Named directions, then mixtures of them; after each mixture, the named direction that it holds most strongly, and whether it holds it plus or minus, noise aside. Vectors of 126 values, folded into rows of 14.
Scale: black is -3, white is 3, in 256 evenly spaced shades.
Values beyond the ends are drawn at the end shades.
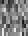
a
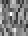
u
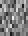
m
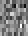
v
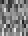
a, plus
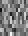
u, minus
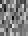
m, minus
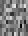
v, minus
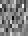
m, minus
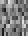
a, minus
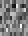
v, plus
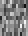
v, plus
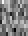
u, minus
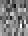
v, plus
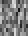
u, plus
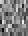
m, plus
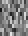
u, minus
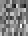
v, plus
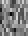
u, minus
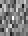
m, plus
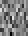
m, plus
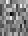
v, minus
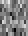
u, minus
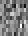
v, plus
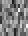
u, minus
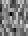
u, minus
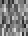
a, plus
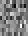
v, plus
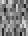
a, minus
